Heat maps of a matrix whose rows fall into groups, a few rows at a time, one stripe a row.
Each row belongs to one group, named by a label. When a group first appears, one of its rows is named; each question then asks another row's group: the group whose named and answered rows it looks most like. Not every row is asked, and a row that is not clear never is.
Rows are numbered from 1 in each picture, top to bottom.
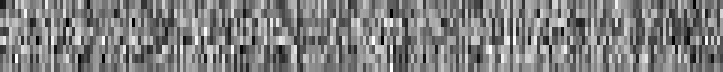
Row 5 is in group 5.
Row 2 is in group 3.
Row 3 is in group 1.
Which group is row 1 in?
3
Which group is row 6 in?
3
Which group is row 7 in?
3
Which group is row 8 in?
3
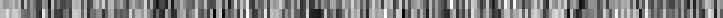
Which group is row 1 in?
5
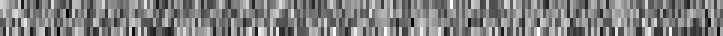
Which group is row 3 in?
3
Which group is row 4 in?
1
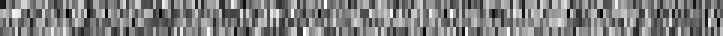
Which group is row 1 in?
3
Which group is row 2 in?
5
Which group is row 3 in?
1
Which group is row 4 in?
3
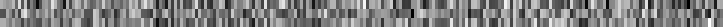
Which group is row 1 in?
5
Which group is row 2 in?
3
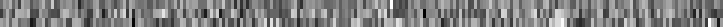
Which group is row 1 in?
3
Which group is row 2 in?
3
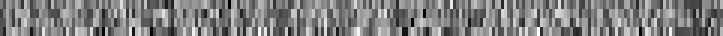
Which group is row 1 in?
1
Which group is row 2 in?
3
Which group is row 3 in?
3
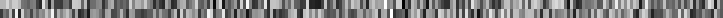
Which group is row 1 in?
5
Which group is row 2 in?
3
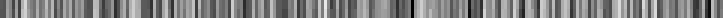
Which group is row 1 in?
3
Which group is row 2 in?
3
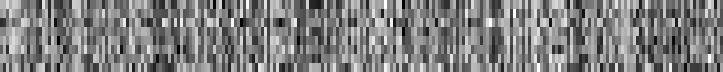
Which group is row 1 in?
5
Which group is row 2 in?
5
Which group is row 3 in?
3
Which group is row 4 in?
5
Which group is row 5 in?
5
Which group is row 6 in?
5
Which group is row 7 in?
5
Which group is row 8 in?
1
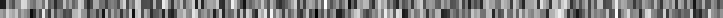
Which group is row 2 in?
1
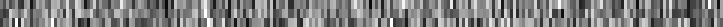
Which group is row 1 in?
1
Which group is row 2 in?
1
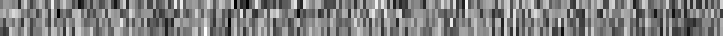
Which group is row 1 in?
3
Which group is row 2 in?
5
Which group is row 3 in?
1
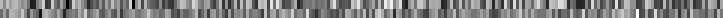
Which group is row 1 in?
1
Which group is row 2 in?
5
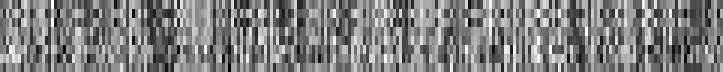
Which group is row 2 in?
1
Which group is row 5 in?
1
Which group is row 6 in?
5
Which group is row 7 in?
5
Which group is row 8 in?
1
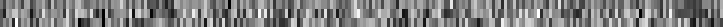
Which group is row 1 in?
1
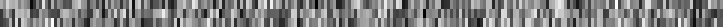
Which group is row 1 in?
1
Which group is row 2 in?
3
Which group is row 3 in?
3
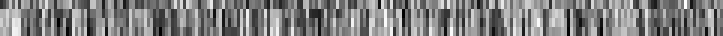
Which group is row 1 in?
3
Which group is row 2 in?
5
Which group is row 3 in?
5
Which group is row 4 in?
5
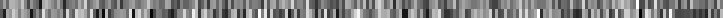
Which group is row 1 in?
5
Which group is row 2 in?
1
